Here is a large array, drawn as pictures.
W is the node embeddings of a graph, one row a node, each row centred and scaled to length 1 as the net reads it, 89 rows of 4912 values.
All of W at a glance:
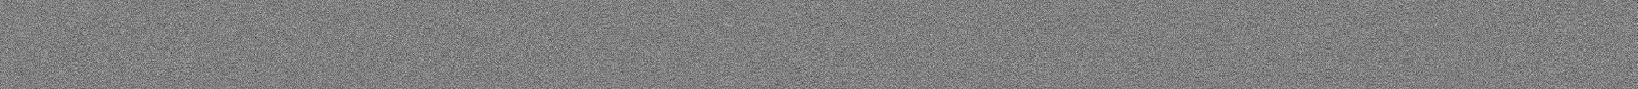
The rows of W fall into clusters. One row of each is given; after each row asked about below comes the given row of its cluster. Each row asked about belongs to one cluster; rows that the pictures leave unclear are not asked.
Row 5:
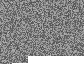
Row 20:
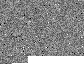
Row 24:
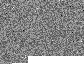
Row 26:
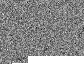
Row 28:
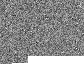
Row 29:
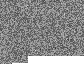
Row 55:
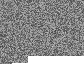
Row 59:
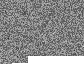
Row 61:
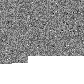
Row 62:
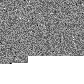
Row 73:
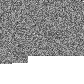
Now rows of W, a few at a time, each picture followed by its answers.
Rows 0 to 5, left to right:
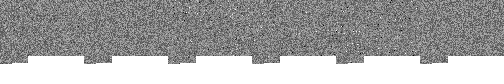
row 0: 26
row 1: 5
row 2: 29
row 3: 61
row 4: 55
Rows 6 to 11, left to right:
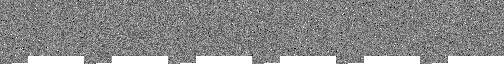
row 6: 20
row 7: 73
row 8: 29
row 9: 55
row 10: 5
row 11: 24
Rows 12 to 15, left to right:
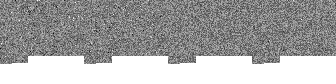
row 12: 61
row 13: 61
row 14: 5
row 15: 28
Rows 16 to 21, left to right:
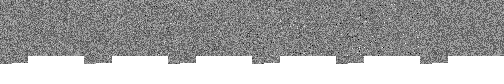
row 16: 29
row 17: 24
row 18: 26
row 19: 62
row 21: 29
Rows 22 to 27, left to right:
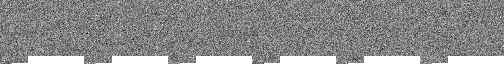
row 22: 28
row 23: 24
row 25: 26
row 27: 59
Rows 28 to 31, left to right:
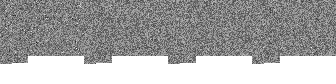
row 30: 61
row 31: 29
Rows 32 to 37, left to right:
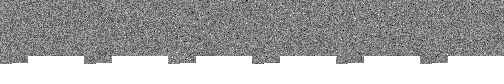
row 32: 5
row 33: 29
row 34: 59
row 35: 62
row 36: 5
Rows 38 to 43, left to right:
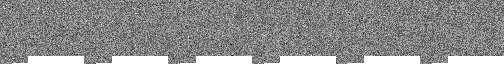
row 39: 62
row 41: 62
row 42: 24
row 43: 55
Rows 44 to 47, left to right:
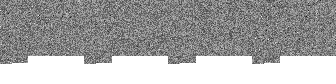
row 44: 28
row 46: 20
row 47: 26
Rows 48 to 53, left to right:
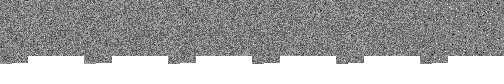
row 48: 24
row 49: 24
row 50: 29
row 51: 28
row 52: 62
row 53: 55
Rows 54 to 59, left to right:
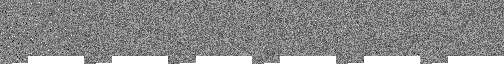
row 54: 59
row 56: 28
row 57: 29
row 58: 61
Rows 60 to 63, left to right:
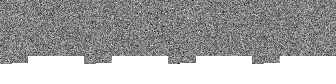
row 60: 59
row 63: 20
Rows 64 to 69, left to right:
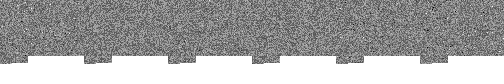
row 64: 61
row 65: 28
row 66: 28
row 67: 20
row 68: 62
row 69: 24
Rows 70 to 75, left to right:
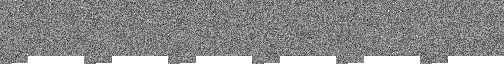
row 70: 61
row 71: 62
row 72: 62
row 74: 55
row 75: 61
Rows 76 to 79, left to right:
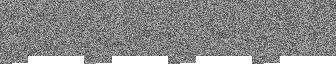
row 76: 26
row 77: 24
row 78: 73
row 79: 20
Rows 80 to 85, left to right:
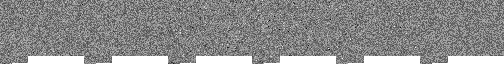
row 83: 28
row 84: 24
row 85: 62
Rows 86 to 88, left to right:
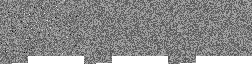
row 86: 61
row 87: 29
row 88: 28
